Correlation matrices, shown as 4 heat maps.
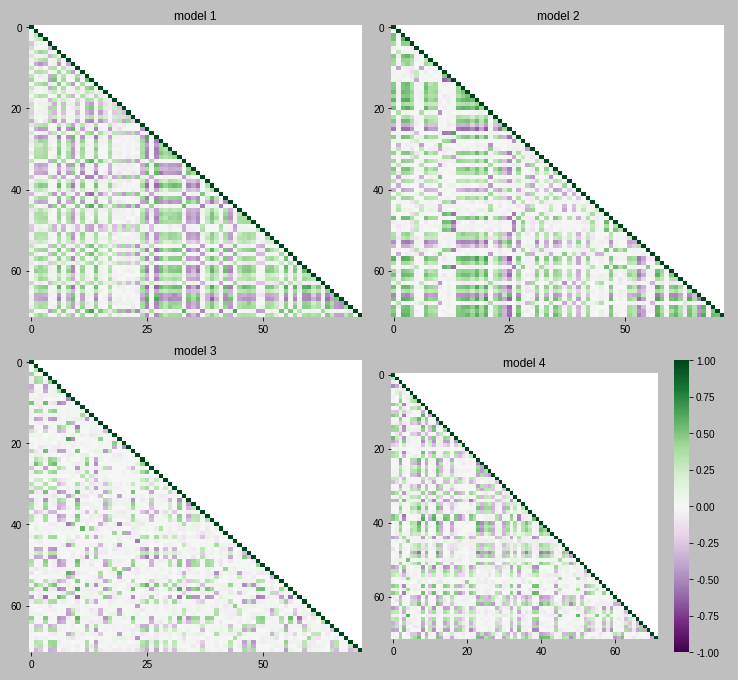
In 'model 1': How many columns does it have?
72
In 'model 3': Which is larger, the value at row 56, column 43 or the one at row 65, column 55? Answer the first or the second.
the first
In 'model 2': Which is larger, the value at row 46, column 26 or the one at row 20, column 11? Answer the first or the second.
the second
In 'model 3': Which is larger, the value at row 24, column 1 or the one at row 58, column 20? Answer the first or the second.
the first
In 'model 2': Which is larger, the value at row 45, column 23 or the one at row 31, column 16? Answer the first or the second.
the second
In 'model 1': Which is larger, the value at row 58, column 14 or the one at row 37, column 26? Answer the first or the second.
the first
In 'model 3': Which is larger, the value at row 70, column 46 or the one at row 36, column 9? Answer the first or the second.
the second
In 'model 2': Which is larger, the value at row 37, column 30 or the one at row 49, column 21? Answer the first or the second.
the second
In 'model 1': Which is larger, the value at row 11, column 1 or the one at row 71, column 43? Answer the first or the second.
the first
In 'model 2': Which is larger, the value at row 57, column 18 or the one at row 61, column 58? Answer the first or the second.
the first
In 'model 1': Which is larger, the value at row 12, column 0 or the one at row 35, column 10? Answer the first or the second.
the first
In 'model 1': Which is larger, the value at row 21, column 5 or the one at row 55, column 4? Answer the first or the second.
the second
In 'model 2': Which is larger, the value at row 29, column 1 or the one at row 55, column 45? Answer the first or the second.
the second
